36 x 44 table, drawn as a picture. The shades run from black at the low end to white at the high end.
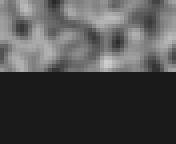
It is made of 2 by 1 panels. Panel 1,1: middling, blotchy, strong in contrast. Panel 2,1: very low, flat.
